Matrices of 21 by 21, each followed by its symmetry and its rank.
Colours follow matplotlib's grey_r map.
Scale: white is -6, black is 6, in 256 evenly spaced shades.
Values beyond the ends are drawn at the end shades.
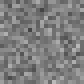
neither, full rank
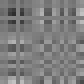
symmetric, rank one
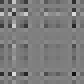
symmetric, rank one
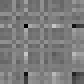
symmetric, rank two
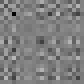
symmetric, rank two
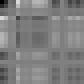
symmetric, rank one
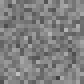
neither, full rank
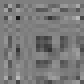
symmetric, rank two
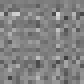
neither, rank three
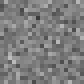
neither, full rank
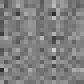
neither, rank three
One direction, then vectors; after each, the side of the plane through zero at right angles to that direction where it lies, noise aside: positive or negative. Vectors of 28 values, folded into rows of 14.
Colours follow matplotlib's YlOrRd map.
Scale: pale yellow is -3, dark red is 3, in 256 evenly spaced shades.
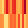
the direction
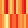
positive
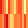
negative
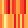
positive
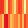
negative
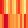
negative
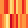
positive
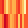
negative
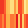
negative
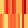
positive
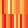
negative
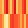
positive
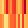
positive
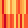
negative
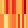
positive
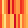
positive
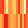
negative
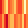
negative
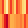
negative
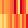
positive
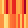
positive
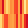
negative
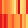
negative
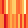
negative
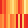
negative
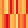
negative
